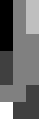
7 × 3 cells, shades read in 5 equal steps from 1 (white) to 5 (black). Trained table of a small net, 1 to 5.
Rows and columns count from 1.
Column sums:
27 22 21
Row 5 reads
4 3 3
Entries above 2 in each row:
2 2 3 3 3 3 2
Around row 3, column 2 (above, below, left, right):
3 3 5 3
